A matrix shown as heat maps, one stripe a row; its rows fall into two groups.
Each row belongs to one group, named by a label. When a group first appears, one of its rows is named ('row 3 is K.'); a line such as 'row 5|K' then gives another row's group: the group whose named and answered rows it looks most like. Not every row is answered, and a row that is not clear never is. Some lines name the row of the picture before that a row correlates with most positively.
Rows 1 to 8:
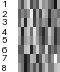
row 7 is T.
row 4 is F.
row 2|T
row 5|F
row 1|F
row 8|T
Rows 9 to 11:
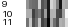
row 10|T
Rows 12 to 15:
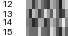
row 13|F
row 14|T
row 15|T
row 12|T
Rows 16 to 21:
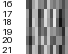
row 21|F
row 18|F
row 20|F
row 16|F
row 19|F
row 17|F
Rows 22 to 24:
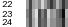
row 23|F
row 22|F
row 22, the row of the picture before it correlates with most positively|20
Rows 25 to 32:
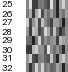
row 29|T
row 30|F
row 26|T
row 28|F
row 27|F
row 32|F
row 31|T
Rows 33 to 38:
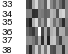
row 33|F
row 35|F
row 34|T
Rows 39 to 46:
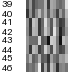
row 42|F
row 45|T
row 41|F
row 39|T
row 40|T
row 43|T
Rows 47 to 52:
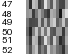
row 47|F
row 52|F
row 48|T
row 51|F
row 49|T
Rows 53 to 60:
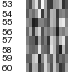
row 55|T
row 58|T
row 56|T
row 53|F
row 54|T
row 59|F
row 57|T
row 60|F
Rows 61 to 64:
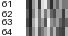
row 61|F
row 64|F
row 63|F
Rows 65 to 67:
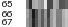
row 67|T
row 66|T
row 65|F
